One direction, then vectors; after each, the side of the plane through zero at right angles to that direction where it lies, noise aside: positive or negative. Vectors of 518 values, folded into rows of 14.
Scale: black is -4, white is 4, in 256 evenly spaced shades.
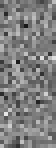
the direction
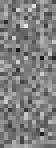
negative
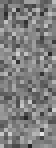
positive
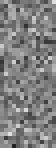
positive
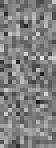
positive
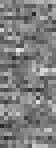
negative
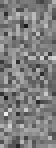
positive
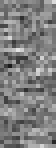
positive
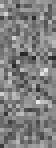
negative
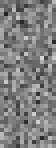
positive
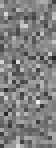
negative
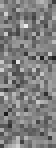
negative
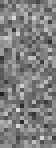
positive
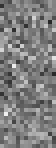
positive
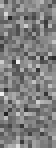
negative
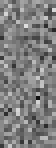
negative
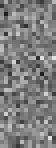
positive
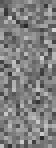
positive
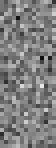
negative
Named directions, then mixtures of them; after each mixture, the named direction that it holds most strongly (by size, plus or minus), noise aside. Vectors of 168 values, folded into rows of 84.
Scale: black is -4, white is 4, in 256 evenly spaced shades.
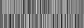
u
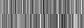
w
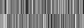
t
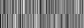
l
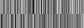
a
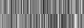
w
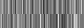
w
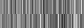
w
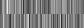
u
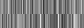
w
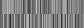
u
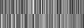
a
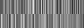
a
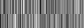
l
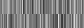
w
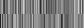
l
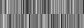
t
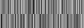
a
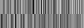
a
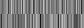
w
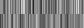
l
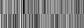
l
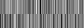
u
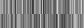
w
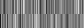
l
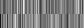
l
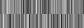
u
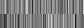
t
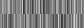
w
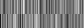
l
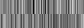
a
